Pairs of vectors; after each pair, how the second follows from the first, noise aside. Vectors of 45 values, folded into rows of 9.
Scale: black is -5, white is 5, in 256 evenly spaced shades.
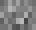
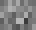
copied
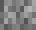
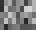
scaled up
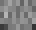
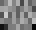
scaled up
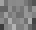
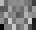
scaled up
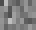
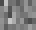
copied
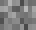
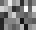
scaled up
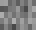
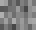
copied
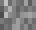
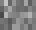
copied
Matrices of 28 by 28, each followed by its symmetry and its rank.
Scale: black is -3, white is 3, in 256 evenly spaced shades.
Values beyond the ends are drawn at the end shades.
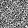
symmetric, full rank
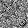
symmetric, full rank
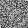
symmetric, full rank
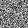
neither, full rank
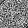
symmetric, full rank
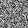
neither, full rank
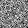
symmetric, full rank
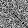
symmetric, full rank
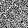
symmetric, full rank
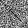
symmetric, full rank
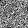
symmetric, full rank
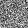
neither, full rank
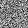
neither, full rank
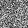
neither, full rank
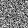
neither, full rank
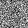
neither, full rank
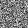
neither, full rank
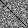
symmetric, full rank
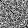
symmetric, full rank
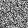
neither, full rank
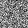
neither, full rank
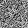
symmetric, full rank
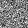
neither, full rank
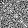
symmetric, full rank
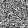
neither, full rank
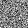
neither, full rank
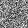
neither, full rank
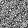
symmetric, full rank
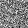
neither, full rank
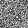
symmetric, full rank
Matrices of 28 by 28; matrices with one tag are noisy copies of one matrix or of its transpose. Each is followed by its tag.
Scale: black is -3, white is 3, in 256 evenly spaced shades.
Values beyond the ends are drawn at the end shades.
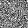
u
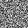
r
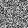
r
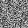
u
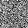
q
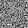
u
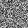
r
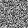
r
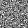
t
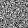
t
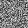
u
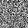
q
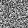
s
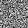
s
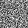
s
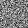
t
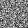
t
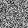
r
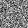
r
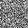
q
